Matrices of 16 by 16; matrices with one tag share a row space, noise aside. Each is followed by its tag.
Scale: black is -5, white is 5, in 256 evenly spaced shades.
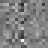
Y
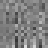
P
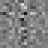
Y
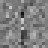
Y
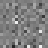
P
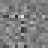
Y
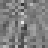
Y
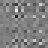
P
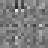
P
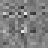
Y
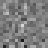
Y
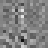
Y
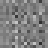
P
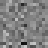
Y
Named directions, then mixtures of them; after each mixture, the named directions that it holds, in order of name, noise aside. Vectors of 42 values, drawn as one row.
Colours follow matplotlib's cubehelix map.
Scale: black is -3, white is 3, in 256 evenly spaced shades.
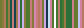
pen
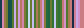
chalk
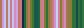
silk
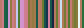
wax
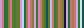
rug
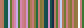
wax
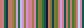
rug, wax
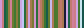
rug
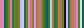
rug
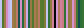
chalk, pen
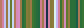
pen, silk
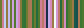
pen, silk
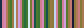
chalk, silk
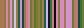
pen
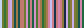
chalk, rug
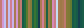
silk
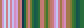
silk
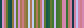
chalk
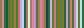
chalk, rug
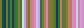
silk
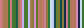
rug, wax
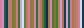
rug, wax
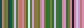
chalk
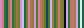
rug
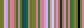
silk, wax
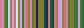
silk, wax
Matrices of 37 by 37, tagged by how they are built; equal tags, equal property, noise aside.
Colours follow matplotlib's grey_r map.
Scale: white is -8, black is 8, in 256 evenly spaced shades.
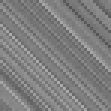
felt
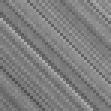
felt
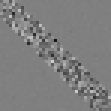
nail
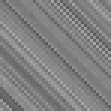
felt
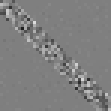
nail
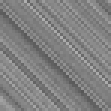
felt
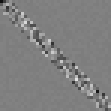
nail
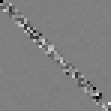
nail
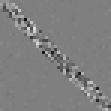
nail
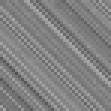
felt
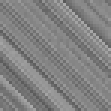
felt
